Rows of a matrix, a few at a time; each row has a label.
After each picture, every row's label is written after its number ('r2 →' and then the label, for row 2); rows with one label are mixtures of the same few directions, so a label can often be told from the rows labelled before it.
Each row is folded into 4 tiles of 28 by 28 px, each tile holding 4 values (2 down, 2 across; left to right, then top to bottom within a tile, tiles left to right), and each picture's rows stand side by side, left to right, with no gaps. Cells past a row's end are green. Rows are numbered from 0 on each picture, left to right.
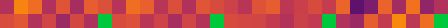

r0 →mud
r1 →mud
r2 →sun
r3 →mud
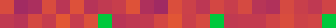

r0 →mud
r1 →sun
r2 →sun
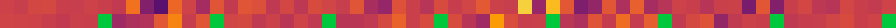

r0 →sun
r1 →sun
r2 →mud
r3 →sun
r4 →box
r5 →mud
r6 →box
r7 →sun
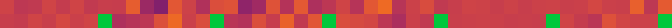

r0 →mud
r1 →sun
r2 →mud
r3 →sun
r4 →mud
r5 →box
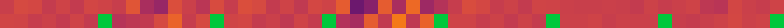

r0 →mud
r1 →sun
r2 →mud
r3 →mud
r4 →mud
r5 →box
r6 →sun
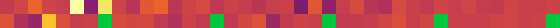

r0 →box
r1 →sun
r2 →box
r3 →sun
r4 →sun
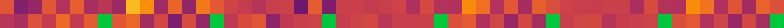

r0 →mud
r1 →mud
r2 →box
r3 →box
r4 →mud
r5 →box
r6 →mud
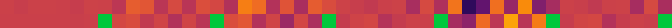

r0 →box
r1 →mud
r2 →mud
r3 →box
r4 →mud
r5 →box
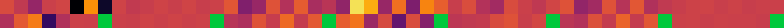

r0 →box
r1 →mud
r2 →mud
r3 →mud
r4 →sun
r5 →mud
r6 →mud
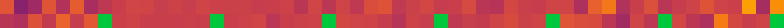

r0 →mud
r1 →mud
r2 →box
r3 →sun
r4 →sun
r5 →sun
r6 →box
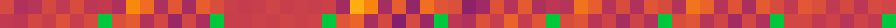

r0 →mud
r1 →mud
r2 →mud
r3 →mud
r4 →mud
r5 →mud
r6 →mud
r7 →mud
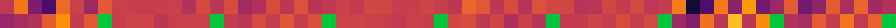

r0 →sun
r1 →box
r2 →mud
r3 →sun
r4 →mud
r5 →mud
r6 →mud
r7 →mud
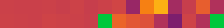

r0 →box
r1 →sun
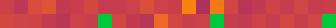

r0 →sun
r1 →box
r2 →mud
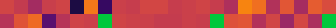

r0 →box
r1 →sun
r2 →mud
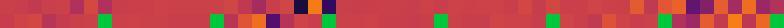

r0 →box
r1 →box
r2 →box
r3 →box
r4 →box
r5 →box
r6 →mud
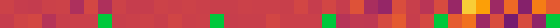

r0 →box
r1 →mud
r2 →box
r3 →sun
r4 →mud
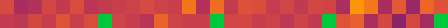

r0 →mud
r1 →box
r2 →mud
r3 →mud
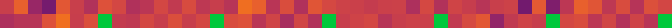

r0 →sun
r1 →mud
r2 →mud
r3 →box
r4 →box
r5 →mud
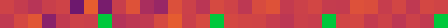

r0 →box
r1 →sun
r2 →sun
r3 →mud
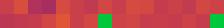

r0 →sun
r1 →mud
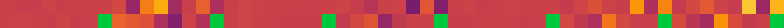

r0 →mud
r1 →sun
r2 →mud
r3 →box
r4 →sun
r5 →box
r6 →box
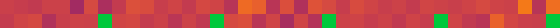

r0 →box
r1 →mud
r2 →mud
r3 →mud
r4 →box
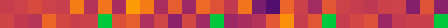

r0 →box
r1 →mud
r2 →sun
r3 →box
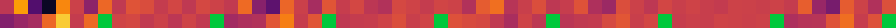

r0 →sun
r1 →mud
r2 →sun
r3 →sun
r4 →sun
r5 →sun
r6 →sun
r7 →sun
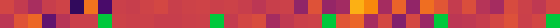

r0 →box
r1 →sun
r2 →box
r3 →mud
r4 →sun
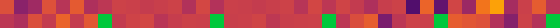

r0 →mud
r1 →box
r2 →box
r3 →box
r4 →sun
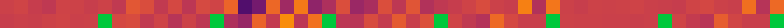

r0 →sun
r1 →mud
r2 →mud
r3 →mud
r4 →box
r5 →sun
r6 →box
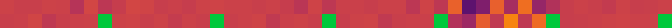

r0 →box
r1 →mud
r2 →box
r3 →box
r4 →mud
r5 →sun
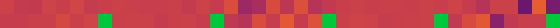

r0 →mud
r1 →box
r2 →mud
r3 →box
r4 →box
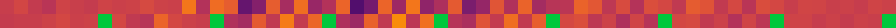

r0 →sun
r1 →box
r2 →mud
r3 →mud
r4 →mud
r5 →mud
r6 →mud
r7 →mud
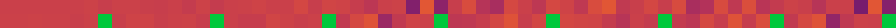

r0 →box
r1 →box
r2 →box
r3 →box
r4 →sun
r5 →sun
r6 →mud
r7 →box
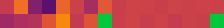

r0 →sun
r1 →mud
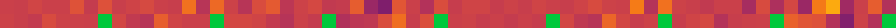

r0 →box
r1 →box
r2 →sun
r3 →sun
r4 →mud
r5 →box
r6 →box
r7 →sun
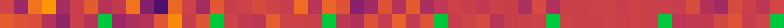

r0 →sun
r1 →sun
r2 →box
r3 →mud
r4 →box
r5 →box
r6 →sun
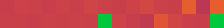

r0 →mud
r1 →box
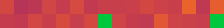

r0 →mud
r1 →box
